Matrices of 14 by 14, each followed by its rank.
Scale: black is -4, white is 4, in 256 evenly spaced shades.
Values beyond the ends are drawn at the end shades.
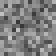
full rank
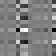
one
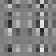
one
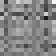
two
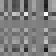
one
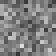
full rank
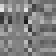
two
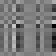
one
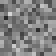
full rank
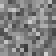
full rank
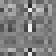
two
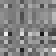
two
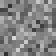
full rank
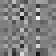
two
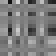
one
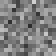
full rank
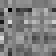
two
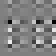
one
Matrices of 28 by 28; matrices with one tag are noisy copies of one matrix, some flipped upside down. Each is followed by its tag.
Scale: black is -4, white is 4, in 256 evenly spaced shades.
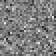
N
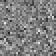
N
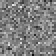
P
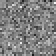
P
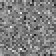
P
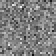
P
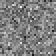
P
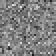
P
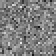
P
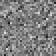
N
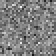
P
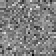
P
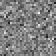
N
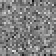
P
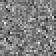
N
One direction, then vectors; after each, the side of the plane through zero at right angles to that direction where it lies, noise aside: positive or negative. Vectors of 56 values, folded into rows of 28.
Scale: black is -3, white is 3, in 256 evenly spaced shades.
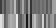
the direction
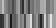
negative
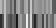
negative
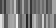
positive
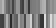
negative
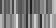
positive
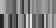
negative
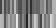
positive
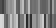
positive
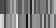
positive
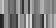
negative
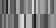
negative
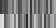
positive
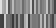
negative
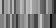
negative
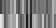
positive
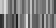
negative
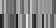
negative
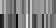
negative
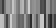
positive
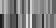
negative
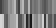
positive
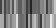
positive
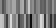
positive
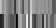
negative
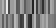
positive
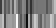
positive
